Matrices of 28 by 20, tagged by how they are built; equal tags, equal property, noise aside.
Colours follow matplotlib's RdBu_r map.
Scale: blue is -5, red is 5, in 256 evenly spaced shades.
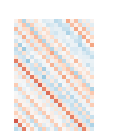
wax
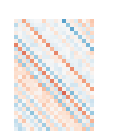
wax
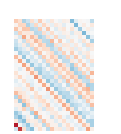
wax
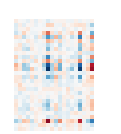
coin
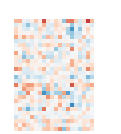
coin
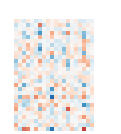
coin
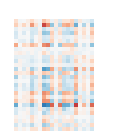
coin
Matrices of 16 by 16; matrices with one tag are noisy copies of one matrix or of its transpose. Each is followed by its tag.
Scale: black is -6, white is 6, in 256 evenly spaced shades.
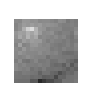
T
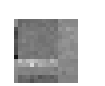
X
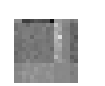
X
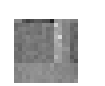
X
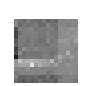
X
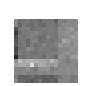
X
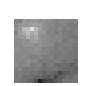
T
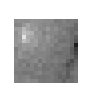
T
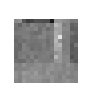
X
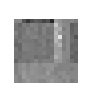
X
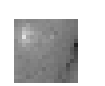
T
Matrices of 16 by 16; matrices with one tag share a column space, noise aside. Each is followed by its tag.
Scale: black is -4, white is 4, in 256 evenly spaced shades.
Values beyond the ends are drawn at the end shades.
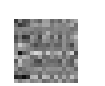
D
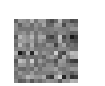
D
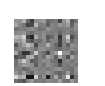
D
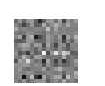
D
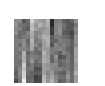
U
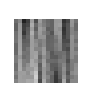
U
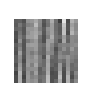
U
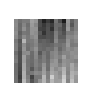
U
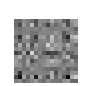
D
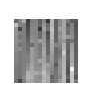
U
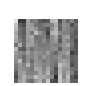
U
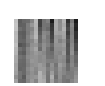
U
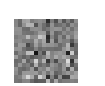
D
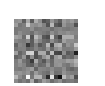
D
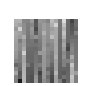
U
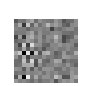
D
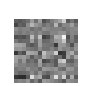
D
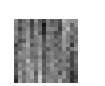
U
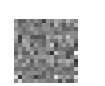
D
